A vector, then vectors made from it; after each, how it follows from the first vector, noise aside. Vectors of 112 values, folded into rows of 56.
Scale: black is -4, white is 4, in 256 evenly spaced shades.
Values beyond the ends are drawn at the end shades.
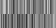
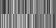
negated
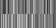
negated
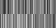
negated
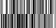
scaled up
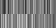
negated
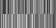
negated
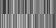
negated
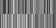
negated
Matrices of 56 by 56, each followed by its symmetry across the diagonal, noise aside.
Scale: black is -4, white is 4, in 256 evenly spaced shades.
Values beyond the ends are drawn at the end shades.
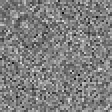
symmetric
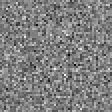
antisymmetric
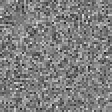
symmetric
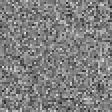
antisymmetric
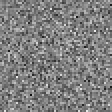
antisymmetric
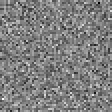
antisymmetric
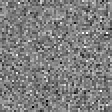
neither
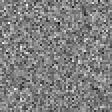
neither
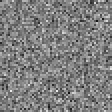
neither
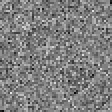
symmetric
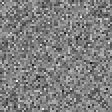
symmetric
